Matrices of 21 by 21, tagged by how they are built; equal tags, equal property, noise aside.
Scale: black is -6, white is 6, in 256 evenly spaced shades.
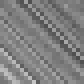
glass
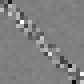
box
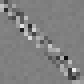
box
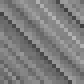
glass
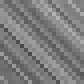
glass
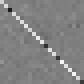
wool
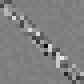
box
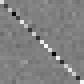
wool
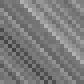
glass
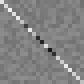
wool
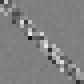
box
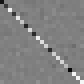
wool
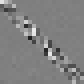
box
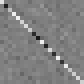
wool
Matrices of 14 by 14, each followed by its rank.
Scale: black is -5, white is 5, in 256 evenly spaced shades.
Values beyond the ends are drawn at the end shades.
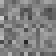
three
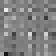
two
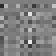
two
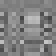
two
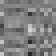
two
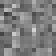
three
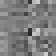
three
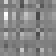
two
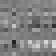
two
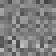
three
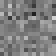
three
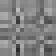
two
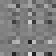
two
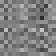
two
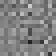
three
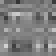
two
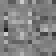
three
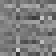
three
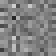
three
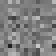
three
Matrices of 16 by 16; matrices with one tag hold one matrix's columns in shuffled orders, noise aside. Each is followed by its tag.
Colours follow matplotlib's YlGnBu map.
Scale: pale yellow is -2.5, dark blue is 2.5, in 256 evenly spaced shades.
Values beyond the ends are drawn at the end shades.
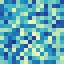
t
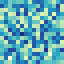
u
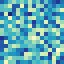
t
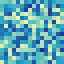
u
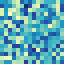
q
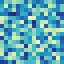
t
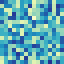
q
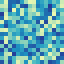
q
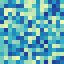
q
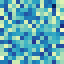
q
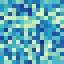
u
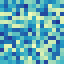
u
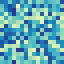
u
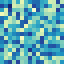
q
